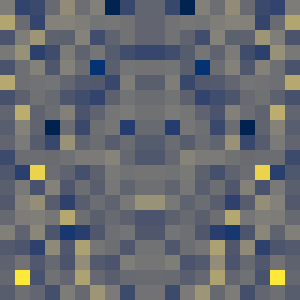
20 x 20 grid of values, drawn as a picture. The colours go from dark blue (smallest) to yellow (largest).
There is no overall slope. No seam splits the table. No row or column stands out. The top middle is the ninth with the lowest average. The left and right halves mirror each other.
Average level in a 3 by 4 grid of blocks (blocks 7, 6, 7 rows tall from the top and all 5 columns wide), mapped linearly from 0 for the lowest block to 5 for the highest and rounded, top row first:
5 0 0 5 / 4 3 3 4 / 4 5 5 4
